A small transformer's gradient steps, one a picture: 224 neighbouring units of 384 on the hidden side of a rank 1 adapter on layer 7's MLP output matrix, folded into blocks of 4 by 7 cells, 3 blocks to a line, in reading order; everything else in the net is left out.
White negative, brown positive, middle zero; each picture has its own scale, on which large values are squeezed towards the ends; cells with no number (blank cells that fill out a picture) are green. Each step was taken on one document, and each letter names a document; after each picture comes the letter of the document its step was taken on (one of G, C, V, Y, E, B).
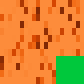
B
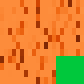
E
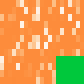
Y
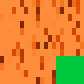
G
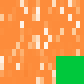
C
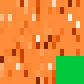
B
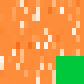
Y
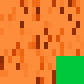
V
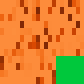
V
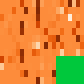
G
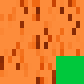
V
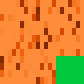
B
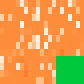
C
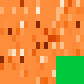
E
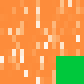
E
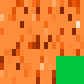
Y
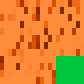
B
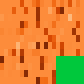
G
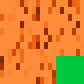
C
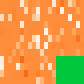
C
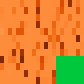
E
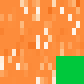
V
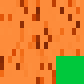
C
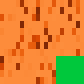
B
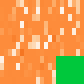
Y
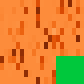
E
